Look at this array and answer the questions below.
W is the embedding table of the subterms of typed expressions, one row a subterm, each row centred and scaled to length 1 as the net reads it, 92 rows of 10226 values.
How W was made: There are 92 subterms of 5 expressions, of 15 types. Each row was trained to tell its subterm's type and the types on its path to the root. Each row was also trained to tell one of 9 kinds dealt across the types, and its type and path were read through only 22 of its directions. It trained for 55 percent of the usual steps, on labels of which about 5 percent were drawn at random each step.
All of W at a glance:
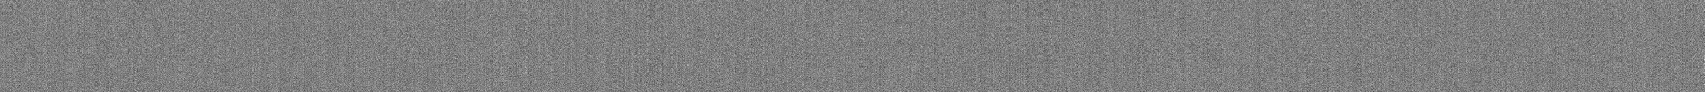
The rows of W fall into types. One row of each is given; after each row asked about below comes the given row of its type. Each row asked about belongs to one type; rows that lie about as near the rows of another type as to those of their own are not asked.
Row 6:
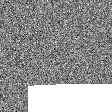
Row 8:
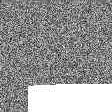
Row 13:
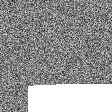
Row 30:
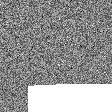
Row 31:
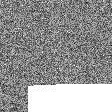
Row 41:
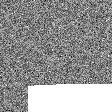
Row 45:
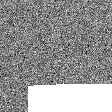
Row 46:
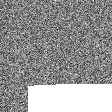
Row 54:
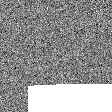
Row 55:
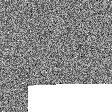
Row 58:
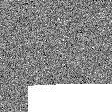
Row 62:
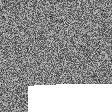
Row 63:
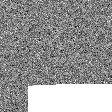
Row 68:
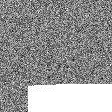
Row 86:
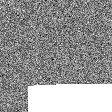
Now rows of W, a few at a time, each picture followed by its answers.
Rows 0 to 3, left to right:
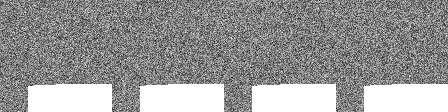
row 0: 13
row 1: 86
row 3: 30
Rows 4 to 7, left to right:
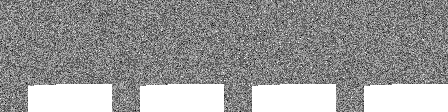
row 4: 62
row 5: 6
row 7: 30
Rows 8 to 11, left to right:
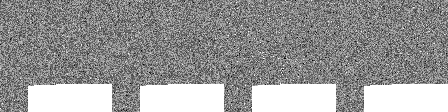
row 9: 86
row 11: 63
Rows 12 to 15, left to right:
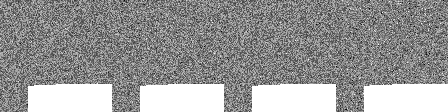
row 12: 63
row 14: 63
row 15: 58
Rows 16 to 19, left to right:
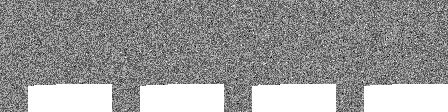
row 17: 6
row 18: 31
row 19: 62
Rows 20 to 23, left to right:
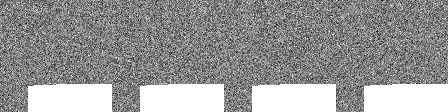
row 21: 68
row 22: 30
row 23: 58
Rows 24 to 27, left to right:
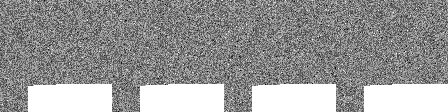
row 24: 31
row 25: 58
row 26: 63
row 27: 31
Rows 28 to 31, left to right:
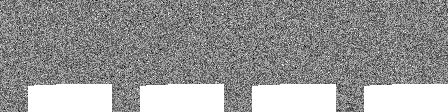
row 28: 62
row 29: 41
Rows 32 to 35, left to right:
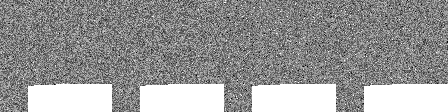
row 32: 58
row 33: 55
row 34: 86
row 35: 41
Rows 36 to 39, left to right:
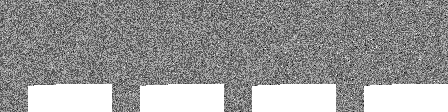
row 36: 41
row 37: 54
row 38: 55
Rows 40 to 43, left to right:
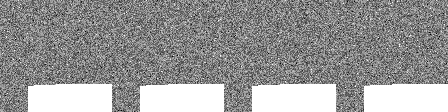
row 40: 8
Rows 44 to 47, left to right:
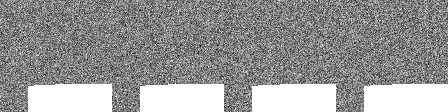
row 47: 63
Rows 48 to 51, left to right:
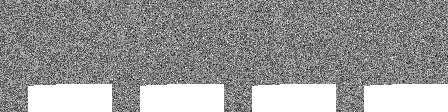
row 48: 31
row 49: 30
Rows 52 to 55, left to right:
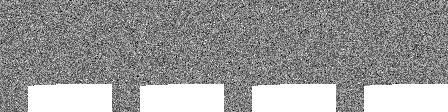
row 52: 8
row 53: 6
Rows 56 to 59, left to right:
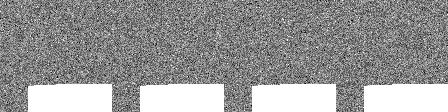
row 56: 68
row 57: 68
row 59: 30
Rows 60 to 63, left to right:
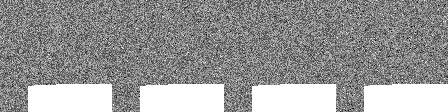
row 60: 55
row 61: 13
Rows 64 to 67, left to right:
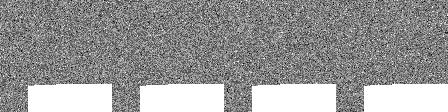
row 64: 86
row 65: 41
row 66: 63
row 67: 54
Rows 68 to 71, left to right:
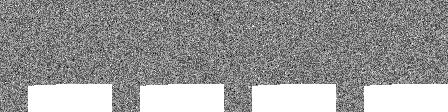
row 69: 62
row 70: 62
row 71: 31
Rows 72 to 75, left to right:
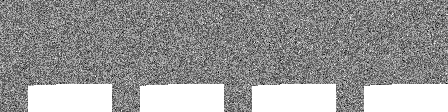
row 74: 8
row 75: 41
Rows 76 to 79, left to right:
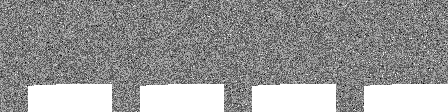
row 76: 8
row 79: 8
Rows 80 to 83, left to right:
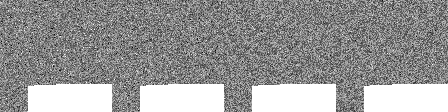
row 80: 30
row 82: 41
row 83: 31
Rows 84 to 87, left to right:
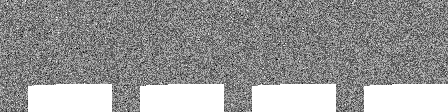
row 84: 6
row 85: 31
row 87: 55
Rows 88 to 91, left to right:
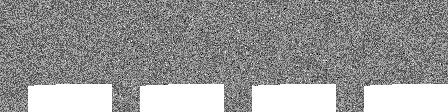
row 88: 30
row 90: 62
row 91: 63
